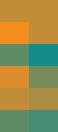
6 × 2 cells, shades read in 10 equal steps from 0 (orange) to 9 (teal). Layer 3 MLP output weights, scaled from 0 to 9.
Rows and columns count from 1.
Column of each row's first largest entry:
1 2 2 2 2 2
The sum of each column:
17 28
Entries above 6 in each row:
0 0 1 0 0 1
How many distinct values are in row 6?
2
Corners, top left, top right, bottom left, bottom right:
2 2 6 7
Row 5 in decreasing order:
3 2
